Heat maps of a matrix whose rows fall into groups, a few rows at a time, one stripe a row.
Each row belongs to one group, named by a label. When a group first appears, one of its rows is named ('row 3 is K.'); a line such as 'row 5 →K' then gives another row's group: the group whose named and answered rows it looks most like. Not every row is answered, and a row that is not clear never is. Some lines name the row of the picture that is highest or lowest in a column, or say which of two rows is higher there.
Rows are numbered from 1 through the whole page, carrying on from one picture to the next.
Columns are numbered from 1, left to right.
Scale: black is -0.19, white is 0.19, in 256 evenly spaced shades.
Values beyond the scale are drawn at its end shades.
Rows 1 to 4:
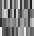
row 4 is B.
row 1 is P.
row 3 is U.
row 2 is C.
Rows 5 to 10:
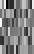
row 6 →P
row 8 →P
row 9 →U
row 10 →B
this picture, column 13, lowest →8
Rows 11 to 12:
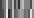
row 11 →U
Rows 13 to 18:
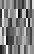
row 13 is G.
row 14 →P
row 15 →C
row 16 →B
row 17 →B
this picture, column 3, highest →17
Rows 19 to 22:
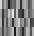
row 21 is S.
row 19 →B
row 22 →G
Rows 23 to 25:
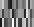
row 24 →S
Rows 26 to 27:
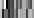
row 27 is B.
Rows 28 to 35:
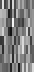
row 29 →C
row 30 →G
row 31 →C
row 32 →U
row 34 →S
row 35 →U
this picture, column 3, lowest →28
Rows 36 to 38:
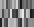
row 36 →G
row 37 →S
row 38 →P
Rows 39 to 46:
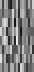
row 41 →C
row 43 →C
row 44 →S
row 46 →U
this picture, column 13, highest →45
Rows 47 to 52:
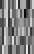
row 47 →U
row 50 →S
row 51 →G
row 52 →C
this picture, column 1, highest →48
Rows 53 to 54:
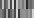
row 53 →P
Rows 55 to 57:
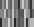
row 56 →G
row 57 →P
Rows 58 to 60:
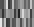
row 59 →U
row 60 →B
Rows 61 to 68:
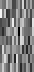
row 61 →S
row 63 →U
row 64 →U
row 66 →P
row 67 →C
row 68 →G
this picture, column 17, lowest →61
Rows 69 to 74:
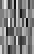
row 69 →C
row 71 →P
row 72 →B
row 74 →B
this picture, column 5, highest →71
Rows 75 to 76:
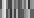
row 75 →C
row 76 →G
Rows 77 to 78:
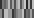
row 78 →S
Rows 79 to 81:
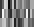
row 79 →C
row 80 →C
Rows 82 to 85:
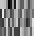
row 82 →C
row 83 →P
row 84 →U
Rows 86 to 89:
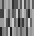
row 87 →U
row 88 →G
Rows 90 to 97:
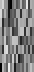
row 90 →C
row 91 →B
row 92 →B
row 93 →S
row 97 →P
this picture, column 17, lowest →95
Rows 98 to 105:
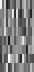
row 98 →B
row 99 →G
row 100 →G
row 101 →G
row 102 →U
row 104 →P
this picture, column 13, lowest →101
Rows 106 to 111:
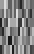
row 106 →G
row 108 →P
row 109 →U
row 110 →C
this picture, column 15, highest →111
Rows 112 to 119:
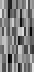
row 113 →B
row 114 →G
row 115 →S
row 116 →G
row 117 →S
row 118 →C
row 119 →U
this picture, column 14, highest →112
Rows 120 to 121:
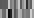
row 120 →P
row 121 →C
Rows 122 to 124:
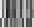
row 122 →B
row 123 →B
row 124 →P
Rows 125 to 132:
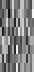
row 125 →U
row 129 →P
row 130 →C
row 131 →B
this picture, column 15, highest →128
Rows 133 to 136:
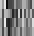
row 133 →B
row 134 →S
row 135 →B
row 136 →B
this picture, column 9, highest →136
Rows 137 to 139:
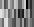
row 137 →P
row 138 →G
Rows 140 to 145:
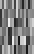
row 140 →G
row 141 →P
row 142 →P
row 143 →C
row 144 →U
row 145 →P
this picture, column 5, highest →142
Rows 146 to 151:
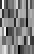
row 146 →P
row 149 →B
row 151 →G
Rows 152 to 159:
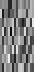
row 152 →C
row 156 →S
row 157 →G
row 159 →S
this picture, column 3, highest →157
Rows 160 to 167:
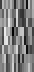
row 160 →P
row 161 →G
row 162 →G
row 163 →S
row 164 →S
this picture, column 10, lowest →166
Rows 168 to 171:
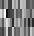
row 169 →B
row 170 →S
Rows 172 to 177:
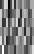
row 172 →C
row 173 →B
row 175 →S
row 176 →B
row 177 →P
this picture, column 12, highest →174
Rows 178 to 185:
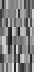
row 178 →S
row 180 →P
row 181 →U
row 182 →C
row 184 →U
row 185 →G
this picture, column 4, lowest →180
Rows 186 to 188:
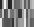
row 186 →C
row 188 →B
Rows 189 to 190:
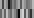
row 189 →B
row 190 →U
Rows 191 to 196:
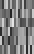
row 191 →S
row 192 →U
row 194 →P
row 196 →P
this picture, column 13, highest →196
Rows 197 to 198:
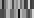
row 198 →U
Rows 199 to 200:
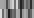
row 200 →B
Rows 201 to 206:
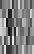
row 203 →B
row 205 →P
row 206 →B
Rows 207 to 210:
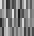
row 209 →U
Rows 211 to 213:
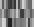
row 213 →C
